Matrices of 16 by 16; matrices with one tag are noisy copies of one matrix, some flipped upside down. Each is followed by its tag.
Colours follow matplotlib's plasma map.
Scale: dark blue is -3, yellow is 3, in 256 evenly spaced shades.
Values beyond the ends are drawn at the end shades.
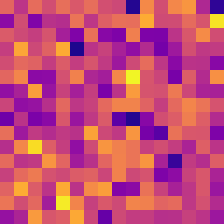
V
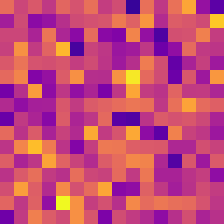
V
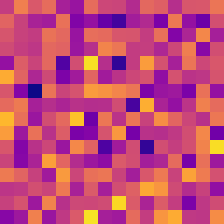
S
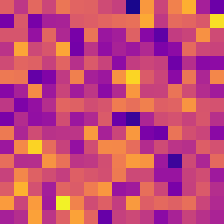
V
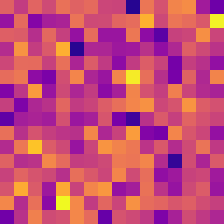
V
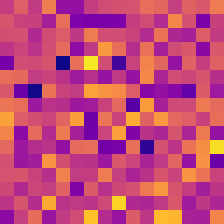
S
